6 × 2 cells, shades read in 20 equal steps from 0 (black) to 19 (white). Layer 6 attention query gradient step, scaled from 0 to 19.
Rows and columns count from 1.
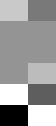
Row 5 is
19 7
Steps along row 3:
same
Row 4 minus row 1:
-4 5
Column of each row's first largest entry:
1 1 1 2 1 2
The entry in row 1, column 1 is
15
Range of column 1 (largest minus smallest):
19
